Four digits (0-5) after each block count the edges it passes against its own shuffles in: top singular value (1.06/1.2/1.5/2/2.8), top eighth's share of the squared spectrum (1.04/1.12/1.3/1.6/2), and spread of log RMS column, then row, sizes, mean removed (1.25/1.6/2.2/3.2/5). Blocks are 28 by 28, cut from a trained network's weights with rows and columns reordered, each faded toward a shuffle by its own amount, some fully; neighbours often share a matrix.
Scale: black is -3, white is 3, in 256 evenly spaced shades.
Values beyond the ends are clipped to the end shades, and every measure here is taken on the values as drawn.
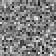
2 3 0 0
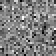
1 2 0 0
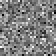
2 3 0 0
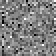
2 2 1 0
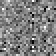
1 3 1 0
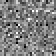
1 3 1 0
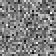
2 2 1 0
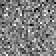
0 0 0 0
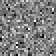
1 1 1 0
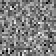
0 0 0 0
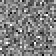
0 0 0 0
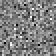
0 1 0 0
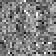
2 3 1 1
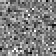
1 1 0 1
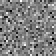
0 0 0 0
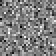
0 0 0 0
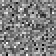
0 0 0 0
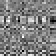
4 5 2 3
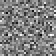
3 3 0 1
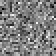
1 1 0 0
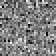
2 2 0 1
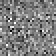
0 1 0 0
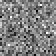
1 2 0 0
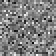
1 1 0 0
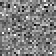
1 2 0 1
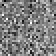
2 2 1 0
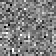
1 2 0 0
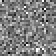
2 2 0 0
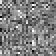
3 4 2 0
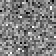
1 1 0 0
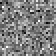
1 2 0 0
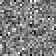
2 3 1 0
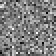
2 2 0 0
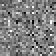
3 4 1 1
